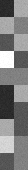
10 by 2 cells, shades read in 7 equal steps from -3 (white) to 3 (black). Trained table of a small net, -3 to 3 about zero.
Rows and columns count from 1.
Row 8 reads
-1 1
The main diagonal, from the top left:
2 0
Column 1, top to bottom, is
2 -1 1 -3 0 2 2 -1 -2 1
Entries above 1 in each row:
1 0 0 0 0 1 1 0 0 0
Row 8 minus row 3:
-2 2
